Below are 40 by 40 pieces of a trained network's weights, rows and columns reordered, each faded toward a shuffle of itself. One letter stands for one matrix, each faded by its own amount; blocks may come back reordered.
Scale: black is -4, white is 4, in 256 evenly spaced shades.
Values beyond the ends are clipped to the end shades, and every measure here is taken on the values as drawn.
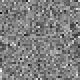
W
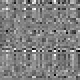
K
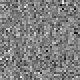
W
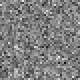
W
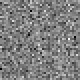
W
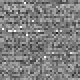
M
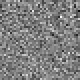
W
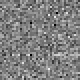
W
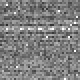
M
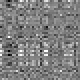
K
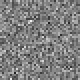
W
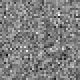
W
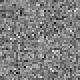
W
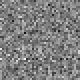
W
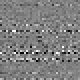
K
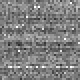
M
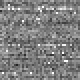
M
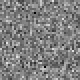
W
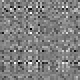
K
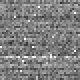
M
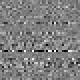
K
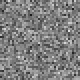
W
